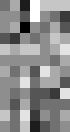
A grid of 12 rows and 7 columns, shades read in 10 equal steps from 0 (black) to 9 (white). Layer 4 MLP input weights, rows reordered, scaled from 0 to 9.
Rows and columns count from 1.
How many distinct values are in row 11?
6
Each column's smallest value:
3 2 0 1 3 2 2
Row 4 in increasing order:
2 3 4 5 5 6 7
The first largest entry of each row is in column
4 4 2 6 7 7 5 3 7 3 3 3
